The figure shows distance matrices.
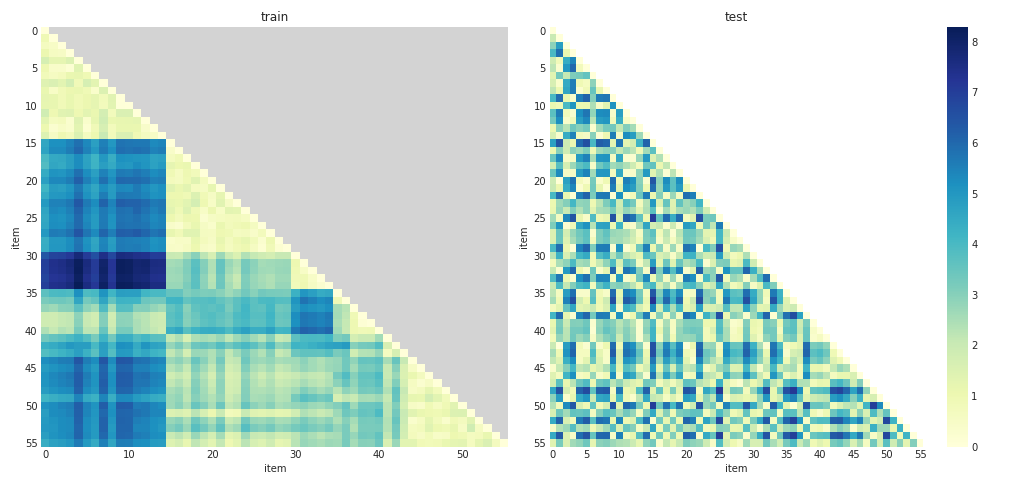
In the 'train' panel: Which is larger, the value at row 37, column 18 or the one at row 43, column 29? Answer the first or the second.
the first
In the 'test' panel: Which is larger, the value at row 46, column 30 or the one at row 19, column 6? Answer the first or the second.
the first
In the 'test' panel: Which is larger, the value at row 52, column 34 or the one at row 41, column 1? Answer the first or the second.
the first
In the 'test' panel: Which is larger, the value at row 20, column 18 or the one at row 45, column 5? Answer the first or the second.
the first
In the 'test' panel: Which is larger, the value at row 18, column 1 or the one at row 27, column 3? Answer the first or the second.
the first
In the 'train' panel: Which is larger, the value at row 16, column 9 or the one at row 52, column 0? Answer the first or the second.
the first
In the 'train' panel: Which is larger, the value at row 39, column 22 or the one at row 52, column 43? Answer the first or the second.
the first
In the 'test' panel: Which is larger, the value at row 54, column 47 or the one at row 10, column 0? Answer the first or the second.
the first
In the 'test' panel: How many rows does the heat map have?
56
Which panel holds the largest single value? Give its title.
train
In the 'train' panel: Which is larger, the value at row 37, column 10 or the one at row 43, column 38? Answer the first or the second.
the first
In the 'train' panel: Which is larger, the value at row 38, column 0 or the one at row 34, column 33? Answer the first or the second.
the first
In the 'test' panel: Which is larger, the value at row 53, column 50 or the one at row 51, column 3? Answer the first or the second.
the second
